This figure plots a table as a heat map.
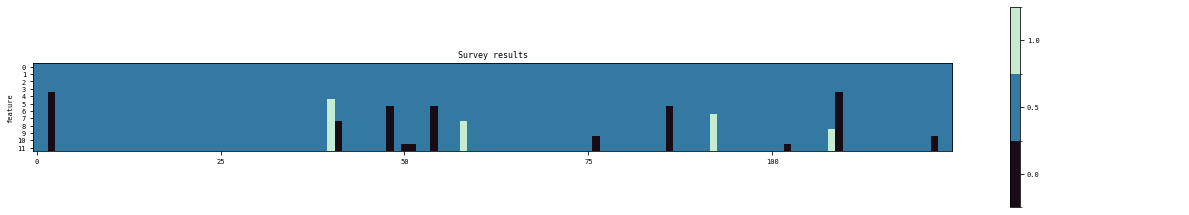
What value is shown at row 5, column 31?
0.5
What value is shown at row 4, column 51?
0.5
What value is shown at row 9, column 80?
0.5
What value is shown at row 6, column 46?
0.5
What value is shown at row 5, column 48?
0.5
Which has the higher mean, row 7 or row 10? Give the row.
7
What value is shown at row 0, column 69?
0.5
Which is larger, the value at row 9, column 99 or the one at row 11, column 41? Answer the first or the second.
the first
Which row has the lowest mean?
11
